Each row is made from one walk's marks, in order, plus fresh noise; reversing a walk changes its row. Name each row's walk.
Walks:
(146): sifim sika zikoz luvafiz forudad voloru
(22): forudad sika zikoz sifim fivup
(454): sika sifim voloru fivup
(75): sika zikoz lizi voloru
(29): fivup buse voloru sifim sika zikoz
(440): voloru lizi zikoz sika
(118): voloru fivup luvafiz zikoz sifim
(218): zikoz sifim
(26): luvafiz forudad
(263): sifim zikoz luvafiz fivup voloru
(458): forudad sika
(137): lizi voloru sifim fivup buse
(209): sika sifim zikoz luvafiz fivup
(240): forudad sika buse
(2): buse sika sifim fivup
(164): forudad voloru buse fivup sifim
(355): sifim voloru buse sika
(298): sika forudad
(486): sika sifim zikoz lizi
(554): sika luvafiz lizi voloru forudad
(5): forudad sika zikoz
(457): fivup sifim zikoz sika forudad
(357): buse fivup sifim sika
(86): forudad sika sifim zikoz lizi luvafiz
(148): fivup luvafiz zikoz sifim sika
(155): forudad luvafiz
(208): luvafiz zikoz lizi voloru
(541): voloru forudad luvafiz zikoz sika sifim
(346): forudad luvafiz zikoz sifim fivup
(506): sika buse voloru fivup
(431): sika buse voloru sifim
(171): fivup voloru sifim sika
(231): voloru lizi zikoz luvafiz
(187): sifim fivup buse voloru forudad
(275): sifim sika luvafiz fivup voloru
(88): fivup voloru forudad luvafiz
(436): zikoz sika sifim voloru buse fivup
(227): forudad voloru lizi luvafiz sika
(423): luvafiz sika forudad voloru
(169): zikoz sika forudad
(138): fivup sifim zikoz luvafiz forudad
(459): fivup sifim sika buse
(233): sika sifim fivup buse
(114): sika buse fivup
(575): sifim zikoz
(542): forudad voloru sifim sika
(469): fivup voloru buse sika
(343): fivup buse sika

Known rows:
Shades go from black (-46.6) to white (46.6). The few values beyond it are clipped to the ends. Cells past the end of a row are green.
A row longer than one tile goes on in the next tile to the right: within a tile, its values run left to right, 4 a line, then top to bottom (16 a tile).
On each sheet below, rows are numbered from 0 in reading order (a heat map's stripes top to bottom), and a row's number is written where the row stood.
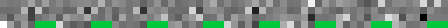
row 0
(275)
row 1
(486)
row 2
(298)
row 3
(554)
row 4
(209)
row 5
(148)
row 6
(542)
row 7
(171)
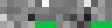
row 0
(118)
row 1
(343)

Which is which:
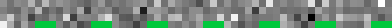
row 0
(263)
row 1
(240)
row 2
(506)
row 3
(227)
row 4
(436)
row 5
(29)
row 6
(440)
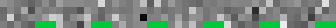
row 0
(458)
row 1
(137)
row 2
(88)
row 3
(26)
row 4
(454)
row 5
(355)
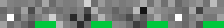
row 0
(22)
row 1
(357)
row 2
(114)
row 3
(169)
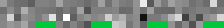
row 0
(155)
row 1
(5)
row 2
(138)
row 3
(164)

